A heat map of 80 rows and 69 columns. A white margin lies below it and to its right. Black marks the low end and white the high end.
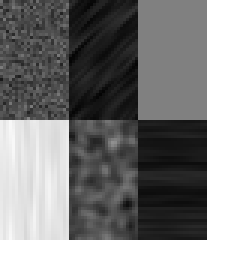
It is made of 2 by 3 panels. Panel 1,1: low, fine-grained. Panel 1,2: very low, slanting up to the right, faint in contrast. Panel 1,3: middling, flat. Panel 2,1: very high, streaked downward, faint in contrast. Panel 2,2: low, blotchy. Panel 2,3: very low, streaked across, faint in contrast.
